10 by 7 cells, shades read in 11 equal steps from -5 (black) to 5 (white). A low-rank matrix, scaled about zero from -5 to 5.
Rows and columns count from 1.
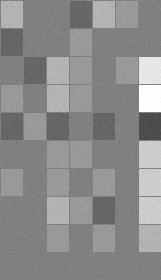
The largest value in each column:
2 1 2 1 2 1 5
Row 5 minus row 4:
-2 1 -3 -1 -1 0 -7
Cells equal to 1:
15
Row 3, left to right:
0 -1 2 1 0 1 4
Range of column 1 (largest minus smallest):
3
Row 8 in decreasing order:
3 2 1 0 0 0 -1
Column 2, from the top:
0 0 -1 0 1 0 0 0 0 0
